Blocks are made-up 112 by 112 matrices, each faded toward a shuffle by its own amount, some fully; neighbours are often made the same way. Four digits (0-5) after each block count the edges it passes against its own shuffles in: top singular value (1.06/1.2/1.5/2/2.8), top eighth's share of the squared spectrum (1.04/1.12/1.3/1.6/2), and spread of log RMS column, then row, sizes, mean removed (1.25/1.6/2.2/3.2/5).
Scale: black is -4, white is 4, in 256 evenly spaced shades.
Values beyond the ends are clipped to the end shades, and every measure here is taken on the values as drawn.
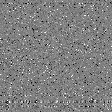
3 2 0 1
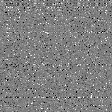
4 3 1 2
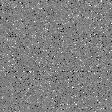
3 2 0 1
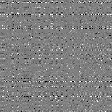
5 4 2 3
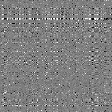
5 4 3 3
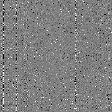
5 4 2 1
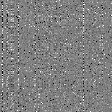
4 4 3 1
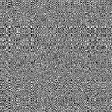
5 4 3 3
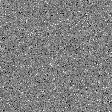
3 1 0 0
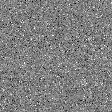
2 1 0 0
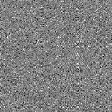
4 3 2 2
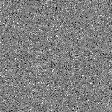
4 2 1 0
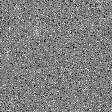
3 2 0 0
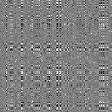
5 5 4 4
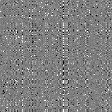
5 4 3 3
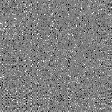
4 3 2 2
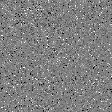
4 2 1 0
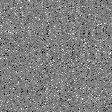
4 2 0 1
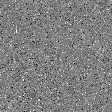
1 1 0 0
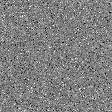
2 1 0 0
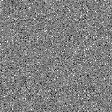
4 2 1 1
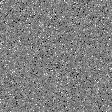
1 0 0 0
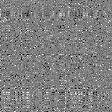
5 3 2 2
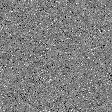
0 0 0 0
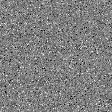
0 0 0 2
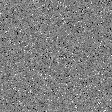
0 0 0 0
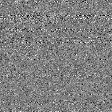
2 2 0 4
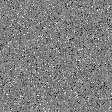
0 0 0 0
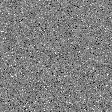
0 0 0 0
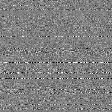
3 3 0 4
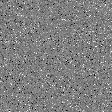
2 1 0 0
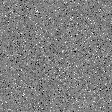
0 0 0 0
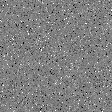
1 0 0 0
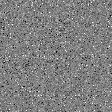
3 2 0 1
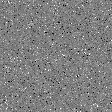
0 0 0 0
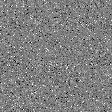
2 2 0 1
